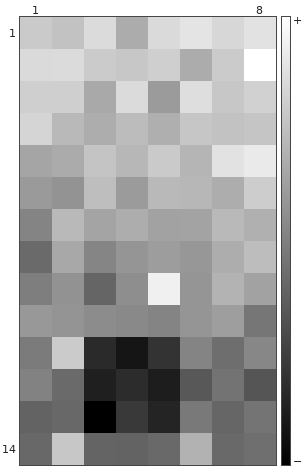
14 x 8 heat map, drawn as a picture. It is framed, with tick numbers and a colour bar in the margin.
Values change most from cell to cell in the bottom left. In the bottom middle lies a patch that is lower than the rest. Values rise toward the top. The top right is the ninth with the highest average.
